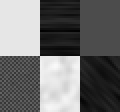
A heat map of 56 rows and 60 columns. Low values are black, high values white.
It is made of 2 by 3 panels. Panel 1,1: very high, flat. Panel 1,2: very low, streaked across, faint in contrast. Panel 1,3: low, flat. Panel 2,1: low, checkered. Panel 2,2: very high, blotchy, faint in contrast. Panel 2,3: very low, slanting down to the right, faint in contrast.
